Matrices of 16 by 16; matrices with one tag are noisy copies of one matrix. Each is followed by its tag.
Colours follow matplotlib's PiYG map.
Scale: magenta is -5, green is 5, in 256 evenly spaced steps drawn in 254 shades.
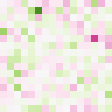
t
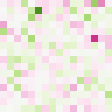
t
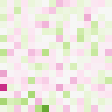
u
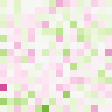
u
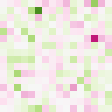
t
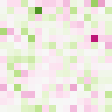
t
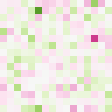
t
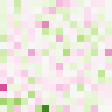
u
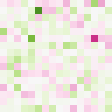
t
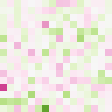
u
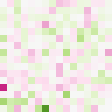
u
